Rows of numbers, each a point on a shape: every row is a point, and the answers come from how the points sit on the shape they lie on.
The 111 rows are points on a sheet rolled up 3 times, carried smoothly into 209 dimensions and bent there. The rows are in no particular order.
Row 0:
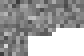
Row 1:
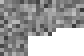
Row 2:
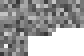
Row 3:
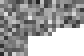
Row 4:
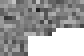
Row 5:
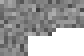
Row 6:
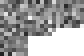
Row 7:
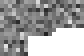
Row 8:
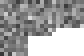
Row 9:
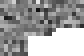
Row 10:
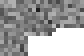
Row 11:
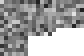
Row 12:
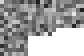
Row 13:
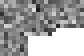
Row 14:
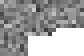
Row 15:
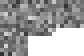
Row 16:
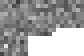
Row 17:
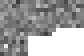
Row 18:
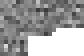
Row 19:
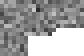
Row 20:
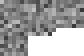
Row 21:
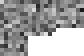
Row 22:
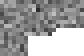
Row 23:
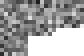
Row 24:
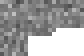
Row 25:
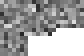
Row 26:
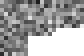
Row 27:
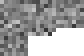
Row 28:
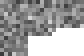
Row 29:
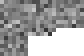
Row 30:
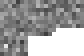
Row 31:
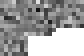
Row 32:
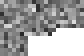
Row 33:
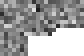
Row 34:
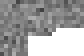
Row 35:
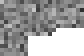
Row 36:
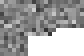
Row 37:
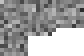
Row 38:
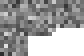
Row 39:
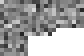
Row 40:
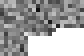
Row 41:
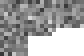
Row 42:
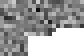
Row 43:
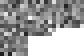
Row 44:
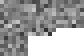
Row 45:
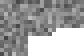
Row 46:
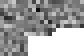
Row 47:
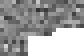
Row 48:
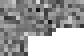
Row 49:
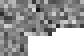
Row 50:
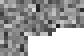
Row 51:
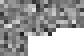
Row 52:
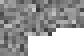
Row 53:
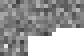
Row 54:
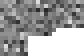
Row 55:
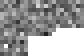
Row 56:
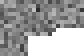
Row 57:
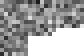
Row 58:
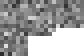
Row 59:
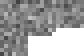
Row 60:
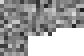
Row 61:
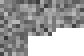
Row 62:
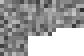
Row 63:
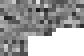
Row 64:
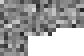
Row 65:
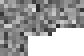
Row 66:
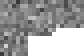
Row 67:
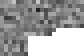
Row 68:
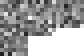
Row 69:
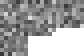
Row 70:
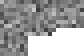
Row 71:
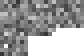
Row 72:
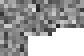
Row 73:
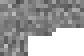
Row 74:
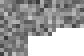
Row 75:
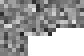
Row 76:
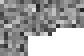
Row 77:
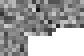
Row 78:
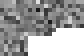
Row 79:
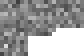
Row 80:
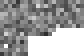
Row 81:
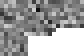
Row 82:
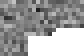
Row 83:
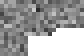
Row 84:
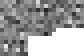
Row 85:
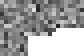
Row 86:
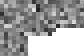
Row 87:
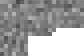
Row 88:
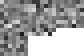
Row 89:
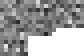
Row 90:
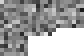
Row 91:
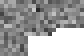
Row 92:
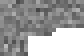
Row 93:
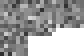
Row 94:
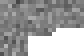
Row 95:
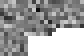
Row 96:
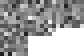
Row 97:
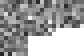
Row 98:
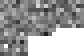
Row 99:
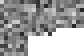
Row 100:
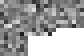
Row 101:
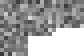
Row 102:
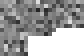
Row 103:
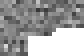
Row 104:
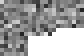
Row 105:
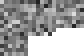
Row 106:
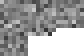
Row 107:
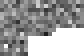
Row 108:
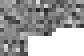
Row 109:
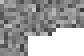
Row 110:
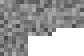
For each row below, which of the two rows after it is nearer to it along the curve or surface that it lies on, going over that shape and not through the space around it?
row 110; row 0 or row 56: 0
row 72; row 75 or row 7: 75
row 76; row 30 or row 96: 96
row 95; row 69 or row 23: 23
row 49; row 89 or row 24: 89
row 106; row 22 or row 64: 22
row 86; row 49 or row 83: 49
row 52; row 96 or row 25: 25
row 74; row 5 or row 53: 53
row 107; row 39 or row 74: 74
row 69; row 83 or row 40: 83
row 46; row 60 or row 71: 60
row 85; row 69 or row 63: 63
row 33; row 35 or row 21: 21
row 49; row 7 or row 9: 9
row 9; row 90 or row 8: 90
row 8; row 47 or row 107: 107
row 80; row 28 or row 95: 28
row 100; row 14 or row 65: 65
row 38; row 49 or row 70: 70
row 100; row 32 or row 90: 32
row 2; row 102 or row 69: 69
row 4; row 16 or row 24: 16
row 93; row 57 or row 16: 16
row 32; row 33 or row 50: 33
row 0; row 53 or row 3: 53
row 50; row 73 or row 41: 41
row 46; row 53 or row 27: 27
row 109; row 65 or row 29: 29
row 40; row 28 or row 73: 28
